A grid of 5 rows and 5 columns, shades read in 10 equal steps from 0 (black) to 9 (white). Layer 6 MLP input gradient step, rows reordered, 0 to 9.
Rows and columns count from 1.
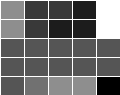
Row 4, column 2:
3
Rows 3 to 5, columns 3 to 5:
3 3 3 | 3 3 3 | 5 5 0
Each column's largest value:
5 4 5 5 9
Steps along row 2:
down down same up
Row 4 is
3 3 3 3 3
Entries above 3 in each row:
2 2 0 0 3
